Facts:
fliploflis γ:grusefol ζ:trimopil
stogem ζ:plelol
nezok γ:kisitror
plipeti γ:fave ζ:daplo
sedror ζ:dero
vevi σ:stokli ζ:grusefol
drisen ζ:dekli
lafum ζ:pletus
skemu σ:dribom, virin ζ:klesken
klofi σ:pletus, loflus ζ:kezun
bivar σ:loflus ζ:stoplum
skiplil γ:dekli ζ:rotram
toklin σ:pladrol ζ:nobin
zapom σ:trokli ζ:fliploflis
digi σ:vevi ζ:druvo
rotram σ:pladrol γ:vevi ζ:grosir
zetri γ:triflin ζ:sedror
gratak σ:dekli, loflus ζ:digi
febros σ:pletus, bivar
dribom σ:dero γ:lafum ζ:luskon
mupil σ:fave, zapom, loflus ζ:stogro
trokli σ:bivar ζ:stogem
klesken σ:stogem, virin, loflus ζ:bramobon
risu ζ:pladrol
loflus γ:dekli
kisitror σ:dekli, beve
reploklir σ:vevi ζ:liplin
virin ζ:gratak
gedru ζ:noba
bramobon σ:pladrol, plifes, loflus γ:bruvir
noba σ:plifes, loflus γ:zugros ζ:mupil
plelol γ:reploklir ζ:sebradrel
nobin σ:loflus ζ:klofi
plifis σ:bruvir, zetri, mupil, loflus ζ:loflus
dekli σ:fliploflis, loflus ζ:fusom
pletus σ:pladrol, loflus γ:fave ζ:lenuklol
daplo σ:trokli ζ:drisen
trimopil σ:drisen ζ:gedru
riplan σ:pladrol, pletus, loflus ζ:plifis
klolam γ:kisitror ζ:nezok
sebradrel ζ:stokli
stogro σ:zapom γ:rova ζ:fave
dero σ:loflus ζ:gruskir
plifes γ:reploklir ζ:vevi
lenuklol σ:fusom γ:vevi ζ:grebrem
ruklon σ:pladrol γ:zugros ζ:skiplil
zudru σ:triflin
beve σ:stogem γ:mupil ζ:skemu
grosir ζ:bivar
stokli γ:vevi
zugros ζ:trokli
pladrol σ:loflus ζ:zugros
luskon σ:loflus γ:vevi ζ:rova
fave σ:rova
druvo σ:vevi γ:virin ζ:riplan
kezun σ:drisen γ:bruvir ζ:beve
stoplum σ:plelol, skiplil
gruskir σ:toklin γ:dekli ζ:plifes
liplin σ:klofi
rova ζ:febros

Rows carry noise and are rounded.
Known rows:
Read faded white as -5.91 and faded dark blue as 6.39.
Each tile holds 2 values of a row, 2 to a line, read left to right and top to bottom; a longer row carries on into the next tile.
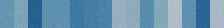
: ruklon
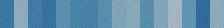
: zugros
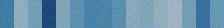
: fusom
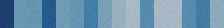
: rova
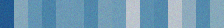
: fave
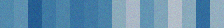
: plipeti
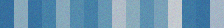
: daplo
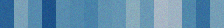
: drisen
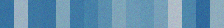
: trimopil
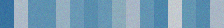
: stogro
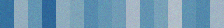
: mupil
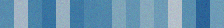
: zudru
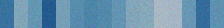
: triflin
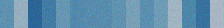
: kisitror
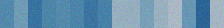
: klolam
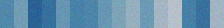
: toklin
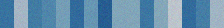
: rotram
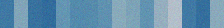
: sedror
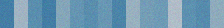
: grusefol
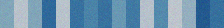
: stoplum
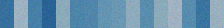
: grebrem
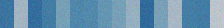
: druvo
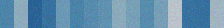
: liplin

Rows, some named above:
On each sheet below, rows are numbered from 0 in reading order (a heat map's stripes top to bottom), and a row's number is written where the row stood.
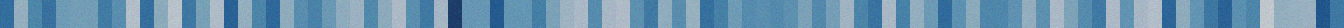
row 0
vevi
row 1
trokli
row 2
rova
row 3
kisitror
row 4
plifes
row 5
plelol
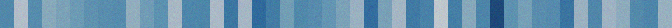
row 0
bramobon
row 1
druvo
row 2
stogem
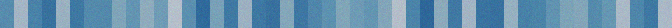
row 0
zudru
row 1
trimopil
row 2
febros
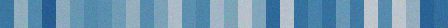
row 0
bivar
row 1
stoplum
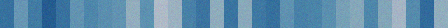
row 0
fliploflis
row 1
zugros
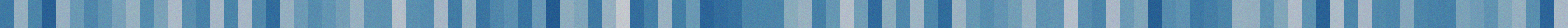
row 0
bivar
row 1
plifis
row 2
luskon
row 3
pletus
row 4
plifis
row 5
ruklon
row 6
kezun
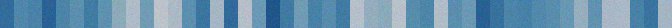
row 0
zetri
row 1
loflus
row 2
dribom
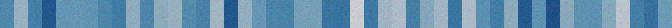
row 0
beve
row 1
stokli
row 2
lenuklol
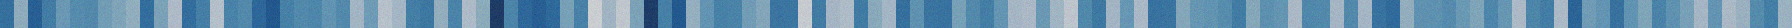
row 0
digi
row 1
virin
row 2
skiplil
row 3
stokli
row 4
zapom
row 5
skemu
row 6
riplan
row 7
bruvir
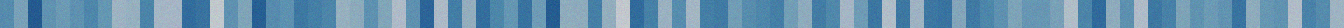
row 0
reploklir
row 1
ruklon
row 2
luskon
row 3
noba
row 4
trimopil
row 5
klesken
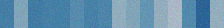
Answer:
nezok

